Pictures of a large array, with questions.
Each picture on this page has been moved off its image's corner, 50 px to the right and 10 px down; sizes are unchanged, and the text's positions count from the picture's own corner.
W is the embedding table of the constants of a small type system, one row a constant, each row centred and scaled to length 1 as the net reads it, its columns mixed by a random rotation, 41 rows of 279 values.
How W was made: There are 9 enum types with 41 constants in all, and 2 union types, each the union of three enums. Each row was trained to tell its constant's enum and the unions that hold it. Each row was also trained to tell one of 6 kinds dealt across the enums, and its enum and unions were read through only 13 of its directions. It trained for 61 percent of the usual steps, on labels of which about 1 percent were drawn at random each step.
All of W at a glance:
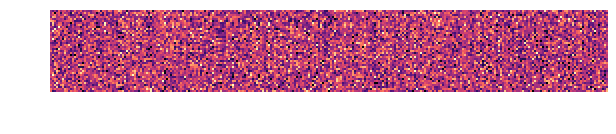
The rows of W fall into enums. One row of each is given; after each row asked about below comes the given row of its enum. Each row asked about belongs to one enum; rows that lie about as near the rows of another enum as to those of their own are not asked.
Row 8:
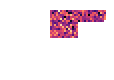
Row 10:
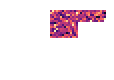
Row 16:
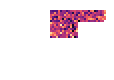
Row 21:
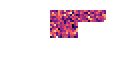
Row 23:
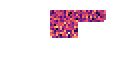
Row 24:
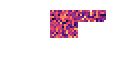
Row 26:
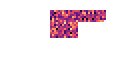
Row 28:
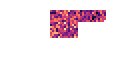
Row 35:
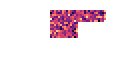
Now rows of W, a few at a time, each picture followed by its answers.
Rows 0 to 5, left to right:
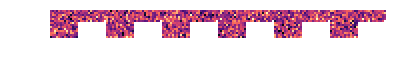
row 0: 21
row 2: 28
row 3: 26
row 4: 16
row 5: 24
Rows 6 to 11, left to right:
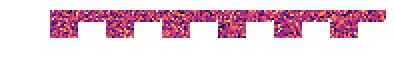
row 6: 8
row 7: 8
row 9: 26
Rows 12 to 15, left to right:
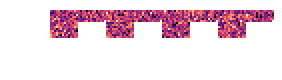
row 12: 23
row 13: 10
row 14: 24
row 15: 28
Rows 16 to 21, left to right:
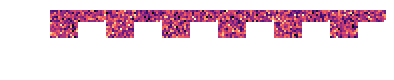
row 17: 28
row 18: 10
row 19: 8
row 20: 28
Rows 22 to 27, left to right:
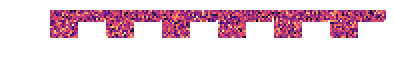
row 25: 10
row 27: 10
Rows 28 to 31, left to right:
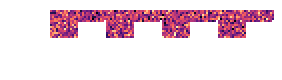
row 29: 26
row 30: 23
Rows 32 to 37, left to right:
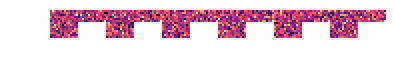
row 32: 24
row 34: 26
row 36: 10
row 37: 26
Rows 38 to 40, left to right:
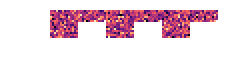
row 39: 24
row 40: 21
